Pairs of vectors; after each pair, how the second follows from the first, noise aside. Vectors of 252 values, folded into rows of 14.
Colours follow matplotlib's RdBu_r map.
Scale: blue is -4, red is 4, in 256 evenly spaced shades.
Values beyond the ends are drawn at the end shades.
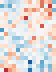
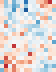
reversed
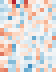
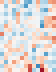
reversed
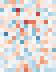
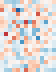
sign-scrambled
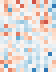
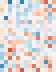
reversed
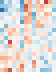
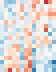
reversed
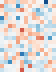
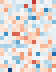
reversed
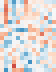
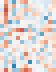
sign-scrambled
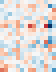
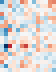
reversed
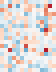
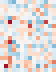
reversed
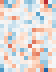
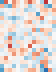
sign-scrambled
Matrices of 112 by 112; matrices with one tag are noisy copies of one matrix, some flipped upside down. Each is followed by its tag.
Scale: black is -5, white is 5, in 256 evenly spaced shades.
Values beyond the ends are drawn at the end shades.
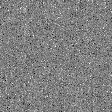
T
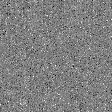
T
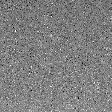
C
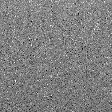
C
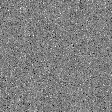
T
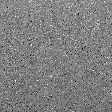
C
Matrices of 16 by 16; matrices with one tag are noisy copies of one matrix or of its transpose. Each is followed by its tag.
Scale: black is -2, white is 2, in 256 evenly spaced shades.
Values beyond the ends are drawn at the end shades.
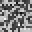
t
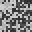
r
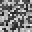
t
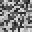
t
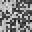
r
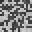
t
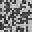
t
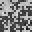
r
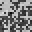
r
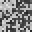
r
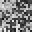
r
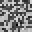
t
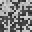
r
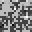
r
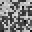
r
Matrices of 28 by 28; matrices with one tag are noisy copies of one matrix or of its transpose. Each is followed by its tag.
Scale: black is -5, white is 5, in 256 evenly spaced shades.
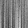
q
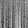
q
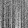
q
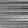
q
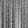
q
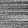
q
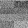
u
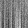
q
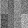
u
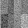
u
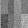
u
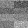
u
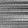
q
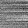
q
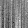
q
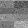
u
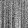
q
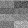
u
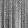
q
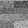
u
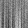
q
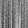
q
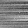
q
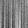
q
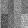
u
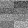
u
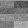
u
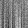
q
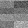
u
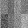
u
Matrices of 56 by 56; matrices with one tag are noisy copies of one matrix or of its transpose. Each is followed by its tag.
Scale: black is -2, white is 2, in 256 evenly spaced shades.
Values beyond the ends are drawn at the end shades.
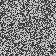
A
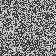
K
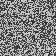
K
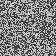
K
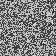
K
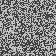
K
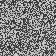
A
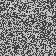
K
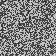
A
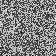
K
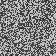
A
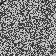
A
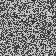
K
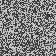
K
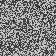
A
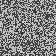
K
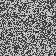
K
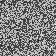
A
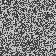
K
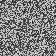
A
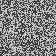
K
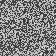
A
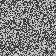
A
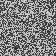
K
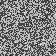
A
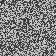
A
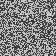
K
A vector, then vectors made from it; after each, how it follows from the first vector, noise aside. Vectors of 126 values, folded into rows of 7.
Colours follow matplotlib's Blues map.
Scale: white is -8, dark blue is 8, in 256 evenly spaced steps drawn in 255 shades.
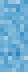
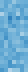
reversed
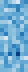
scaled up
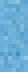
shrunk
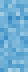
reversed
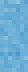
shrunk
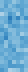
reversed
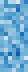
scaled up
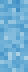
sign-scrambled
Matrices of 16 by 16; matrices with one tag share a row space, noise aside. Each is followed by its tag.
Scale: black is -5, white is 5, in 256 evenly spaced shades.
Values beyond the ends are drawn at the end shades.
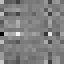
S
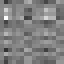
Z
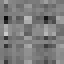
Z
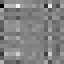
S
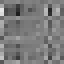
S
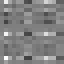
Z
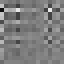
S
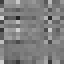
S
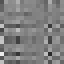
S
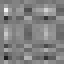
Z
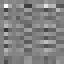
Z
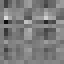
Z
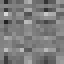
Z
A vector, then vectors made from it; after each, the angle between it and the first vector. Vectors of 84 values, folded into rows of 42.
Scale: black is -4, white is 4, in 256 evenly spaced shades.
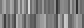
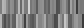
nearly parallel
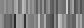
partly aligned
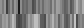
partly opposed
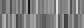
nearly opposite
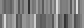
nearly opposite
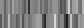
partly opposed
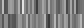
partly aligned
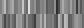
nearly parallel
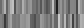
partly aligned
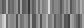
partly opposed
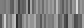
nearly opposite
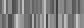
partly aligned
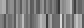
partly aligned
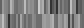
partly aligned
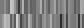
orthogonal
